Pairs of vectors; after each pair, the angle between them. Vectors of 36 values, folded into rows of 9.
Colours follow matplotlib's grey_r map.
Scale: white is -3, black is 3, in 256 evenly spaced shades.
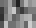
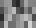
nearly parallel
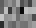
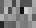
nearly parallel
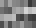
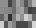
partly opposed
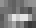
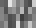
partly opposed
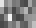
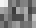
partly aligned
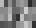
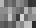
nearly parallel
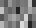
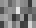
nearly opposite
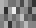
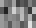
partly aligned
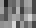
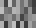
partly aligned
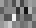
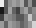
orthogonal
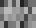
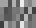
nearly opposite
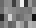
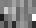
orthogonal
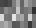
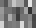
orthogonal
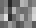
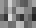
nearly opposite
